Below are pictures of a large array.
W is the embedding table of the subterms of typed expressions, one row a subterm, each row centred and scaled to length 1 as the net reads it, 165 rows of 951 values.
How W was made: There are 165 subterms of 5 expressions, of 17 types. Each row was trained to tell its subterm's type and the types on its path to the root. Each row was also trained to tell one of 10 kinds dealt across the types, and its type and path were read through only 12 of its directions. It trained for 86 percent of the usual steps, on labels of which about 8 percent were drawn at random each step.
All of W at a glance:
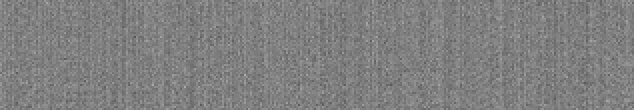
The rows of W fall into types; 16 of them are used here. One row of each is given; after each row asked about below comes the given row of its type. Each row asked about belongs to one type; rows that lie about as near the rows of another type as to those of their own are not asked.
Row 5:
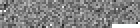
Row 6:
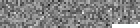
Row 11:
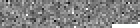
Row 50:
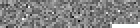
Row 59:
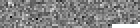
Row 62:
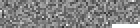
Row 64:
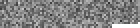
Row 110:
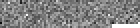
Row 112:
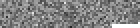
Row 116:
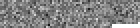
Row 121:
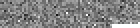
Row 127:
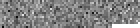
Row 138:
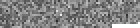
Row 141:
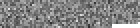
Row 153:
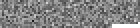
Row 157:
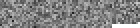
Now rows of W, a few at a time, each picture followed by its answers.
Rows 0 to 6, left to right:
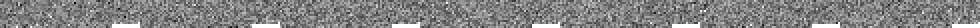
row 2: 62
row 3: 116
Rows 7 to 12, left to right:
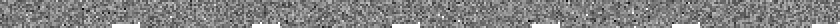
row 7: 62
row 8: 110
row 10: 59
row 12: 62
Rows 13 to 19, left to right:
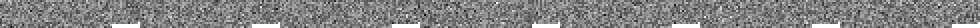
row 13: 6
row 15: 121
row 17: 153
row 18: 62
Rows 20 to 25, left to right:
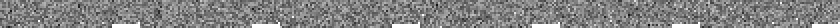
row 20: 62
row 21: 112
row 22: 112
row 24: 11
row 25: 116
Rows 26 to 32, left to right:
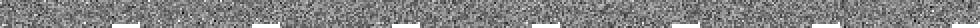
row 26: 64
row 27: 116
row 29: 62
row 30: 153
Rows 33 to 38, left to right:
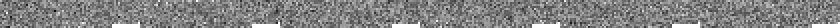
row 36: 64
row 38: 153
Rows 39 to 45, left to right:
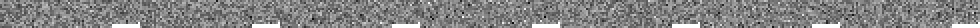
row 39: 116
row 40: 141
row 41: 62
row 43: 127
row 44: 64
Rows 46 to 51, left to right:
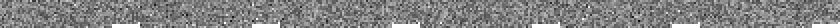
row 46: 112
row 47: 59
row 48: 141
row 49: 127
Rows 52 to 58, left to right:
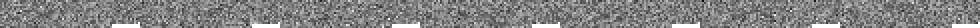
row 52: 110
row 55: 112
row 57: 153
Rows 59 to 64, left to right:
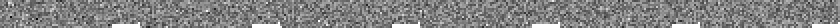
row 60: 62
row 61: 153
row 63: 116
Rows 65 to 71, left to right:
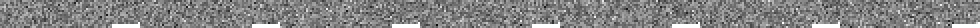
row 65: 127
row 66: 138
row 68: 153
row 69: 116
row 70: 62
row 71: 6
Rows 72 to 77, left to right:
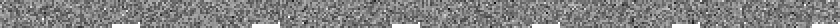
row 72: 153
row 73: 110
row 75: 112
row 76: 138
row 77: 141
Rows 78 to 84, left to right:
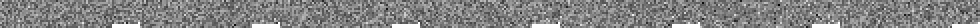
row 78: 127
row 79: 112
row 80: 112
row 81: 141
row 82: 5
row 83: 50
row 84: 64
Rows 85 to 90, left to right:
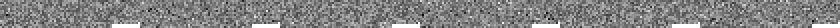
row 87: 110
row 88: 110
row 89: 121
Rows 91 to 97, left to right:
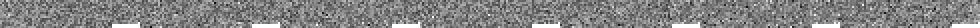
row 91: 5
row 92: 6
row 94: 127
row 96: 6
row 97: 116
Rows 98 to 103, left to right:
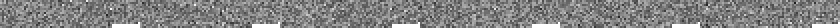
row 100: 127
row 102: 64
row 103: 11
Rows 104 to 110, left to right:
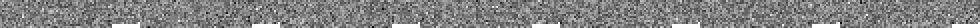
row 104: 11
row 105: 11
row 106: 64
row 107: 112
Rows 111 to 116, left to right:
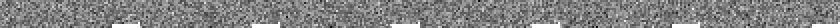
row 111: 5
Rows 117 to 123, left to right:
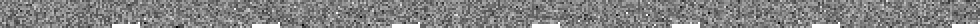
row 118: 64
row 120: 5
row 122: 153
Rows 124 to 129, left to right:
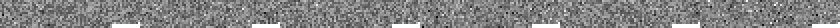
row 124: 153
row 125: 11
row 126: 112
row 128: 141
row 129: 59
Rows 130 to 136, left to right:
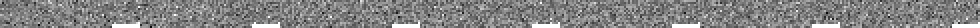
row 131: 6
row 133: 6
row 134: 64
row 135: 110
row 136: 64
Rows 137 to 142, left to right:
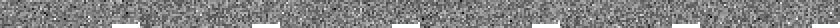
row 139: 121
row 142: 127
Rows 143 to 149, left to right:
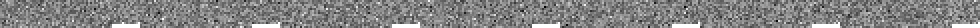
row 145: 127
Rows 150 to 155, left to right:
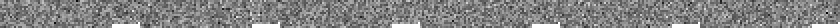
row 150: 116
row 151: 138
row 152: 127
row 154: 138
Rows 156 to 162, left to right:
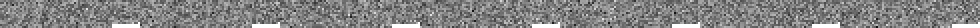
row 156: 5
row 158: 157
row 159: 157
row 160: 11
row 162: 138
